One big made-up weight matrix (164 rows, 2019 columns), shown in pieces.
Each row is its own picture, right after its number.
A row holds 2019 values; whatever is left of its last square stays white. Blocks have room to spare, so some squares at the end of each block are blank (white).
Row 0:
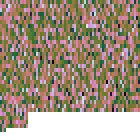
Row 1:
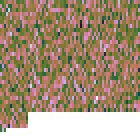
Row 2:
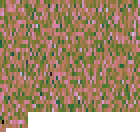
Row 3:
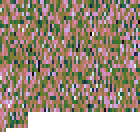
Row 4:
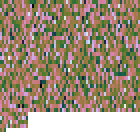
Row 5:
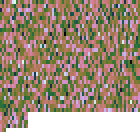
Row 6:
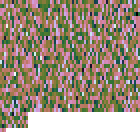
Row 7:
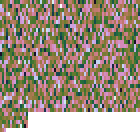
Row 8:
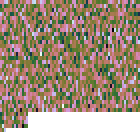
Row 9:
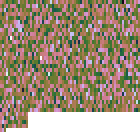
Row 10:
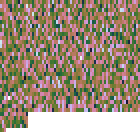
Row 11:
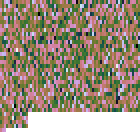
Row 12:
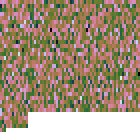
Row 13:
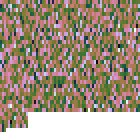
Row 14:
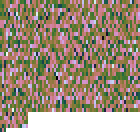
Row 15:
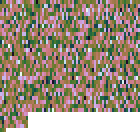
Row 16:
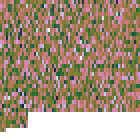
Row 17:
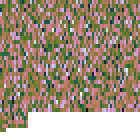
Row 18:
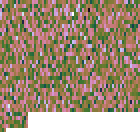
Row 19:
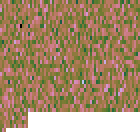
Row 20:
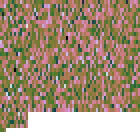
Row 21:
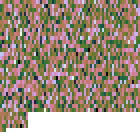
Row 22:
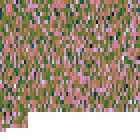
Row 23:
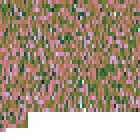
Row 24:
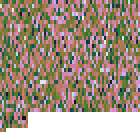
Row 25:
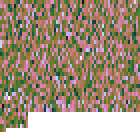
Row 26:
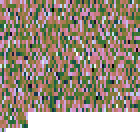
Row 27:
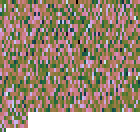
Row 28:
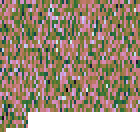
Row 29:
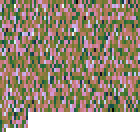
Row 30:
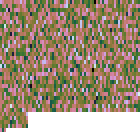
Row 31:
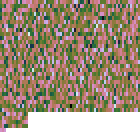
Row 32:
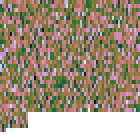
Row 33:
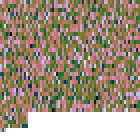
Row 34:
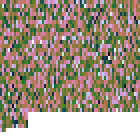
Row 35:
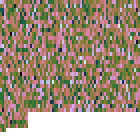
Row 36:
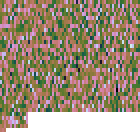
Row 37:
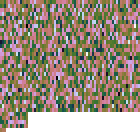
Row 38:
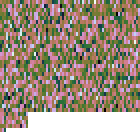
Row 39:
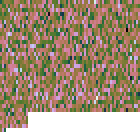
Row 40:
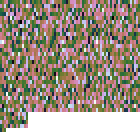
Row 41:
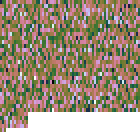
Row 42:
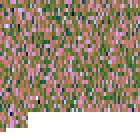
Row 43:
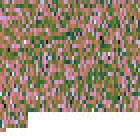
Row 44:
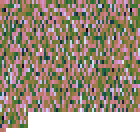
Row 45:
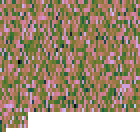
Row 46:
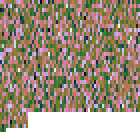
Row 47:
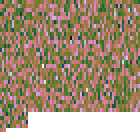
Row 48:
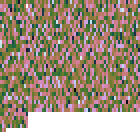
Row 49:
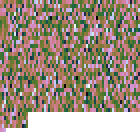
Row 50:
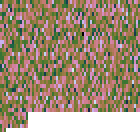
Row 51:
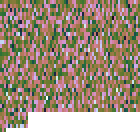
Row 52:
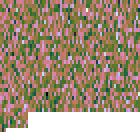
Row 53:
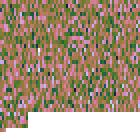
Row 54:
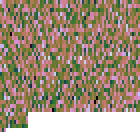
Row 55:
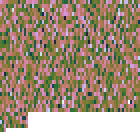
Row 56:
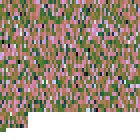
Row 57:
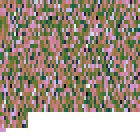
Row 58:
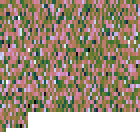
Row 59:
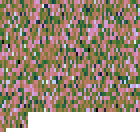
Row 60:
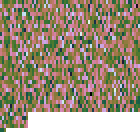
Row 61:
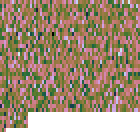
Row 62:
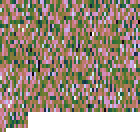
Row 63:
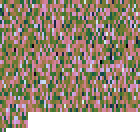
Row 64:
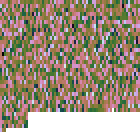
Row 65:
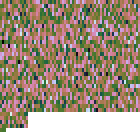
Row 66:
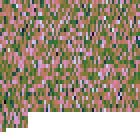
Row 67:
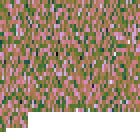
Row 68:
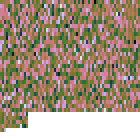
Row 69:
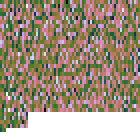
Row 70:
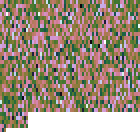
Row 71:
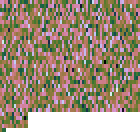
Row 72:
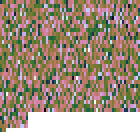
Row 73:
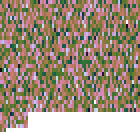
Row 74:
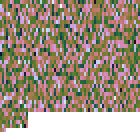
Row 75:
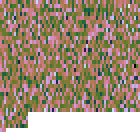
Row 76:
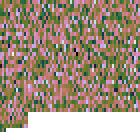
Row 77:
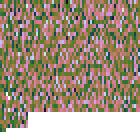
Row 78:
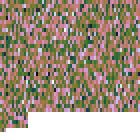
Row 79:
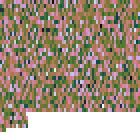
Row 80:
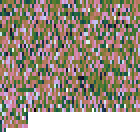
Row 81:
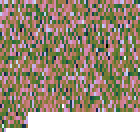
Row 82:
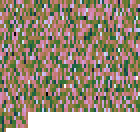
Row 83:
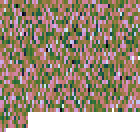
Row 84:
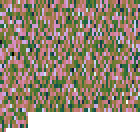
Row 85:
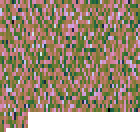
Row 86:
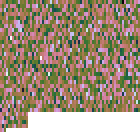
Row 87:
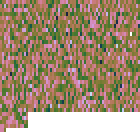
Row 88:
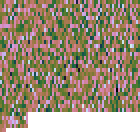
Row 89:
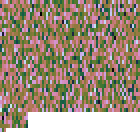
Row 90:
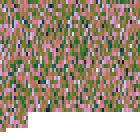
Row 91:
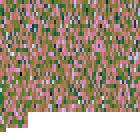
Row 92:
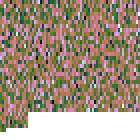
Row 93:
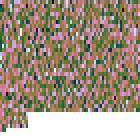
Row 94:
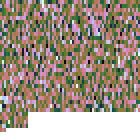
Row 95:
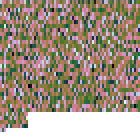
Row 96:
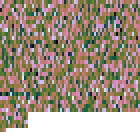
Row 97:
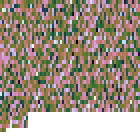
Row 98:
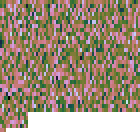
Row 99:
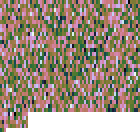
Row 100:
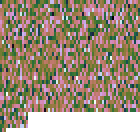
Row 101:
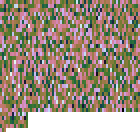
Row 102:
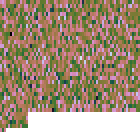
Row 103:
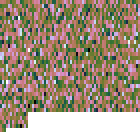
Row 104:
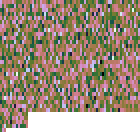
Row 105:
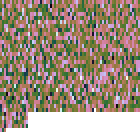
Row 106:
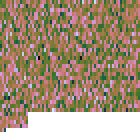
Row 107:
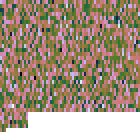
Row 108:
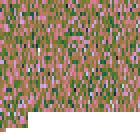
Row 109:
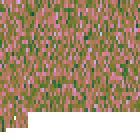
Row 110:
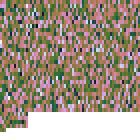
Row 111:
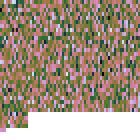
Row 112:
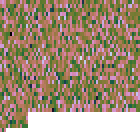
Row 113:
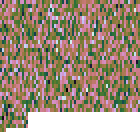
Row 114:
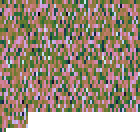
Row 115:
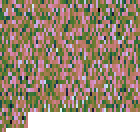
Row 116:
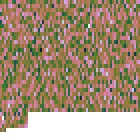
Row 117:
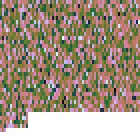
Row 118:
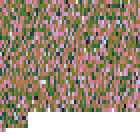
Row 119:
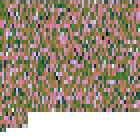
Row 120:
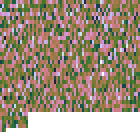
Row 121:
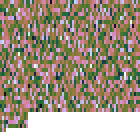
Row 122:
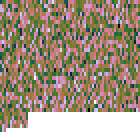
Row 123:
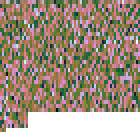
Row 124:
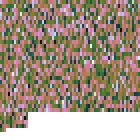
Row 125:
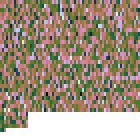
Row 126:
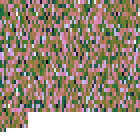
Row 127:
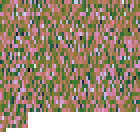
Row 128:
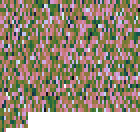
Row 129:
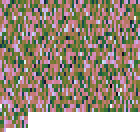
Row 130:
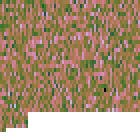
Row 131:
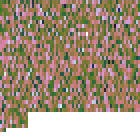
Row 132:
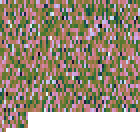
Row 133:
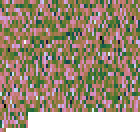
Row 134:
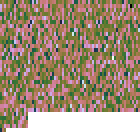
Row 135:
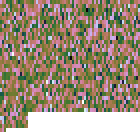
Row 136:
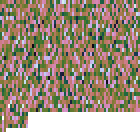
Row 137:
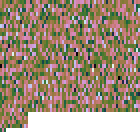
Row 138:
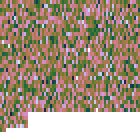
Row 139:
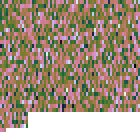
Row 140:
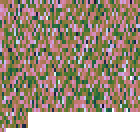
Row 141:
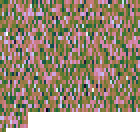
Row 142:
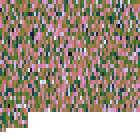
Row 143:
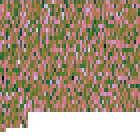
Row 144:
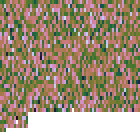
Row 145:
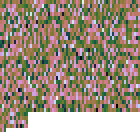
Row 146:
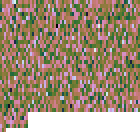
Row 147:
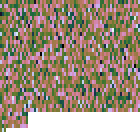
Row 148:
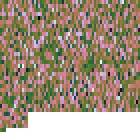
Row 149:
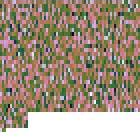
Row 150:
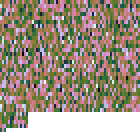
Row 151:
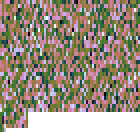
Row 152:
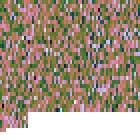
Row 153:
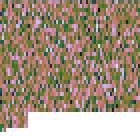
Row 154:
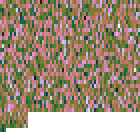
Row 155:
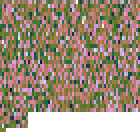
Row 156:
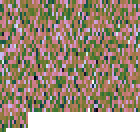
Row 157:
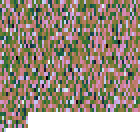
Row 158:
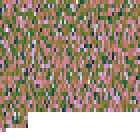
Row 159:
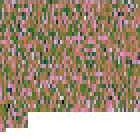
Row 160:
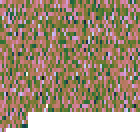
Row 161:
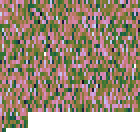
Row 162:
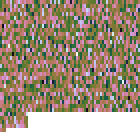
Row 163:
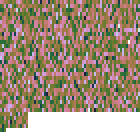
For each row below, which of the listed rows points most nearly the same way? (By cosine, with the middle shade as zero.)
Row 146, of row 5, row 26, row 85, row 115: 5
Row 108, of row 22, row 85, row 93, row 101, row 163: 101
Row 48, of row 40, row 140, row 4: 40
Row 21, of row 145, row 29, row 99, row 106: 145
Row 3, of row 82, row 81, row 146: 82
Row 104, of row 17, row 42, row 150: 150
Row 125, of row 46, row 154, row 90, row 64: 154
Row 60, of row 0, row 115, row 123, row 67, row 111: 115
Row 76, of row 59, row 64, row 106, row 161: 59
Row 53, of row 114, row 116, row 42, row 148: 42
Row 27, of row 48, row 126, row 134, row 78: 134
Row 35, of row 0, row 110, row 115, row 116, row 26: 110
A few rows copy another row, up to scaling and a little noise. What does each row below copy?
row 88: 36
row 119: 14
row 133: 43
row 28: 113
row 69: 77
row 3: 62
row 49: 57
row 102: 112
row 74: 7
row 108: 53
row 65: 56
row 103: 58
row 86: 9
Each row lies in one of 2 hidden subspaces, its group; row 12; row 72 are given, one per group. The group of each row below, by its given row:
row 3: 12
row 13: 72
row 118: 12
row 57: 72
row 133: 12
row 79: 72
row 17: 12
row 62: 12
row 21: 72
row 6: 12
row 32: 72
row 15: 72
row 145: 72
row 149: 12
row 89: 12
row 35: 72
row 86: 12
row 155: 12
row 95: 72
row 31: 12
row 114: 12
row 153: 12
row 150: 12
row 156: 72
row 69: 72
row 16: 72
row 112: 72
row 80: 12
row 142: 12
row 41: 72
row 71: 12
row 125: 72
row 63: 12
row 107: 72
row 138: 72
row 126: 72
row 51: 72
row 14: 72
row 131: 12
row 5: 12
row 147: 12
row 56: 72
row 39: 72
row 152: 12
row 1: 72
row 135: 72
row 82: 72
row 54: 72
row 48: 72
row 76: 72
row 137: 72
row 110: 72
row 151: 12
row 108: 12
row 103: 72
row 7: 72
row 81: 12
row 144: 12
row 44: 12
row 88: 12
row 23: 12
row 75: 72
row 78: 12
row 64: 12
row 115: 12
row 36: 12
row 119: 72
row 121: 12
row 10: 72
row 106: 72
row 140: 72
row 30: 72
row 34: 12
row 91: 72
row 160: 72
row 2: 72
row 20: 72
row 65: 72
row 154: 72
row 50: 72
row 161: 12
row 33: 72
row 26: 72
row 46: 72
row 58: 72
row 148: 12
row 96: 12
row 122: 72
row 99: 12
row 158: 12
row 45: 12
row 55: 12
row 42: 12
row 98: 72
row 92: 72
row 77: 72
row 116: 12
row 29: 12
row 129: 12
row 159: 12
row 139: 12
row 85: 12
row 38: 72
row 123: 12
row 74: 72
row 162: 72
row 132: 72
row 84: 72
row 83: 12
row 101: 12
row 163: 72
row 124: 12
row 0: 12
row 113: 12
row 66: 12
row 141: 12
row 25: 72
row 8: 12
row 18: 12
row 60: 12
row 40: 72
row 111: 12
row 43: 12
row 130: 12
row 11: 12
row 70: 12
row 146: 12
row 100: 72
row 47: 12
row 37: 72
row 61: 12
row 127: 12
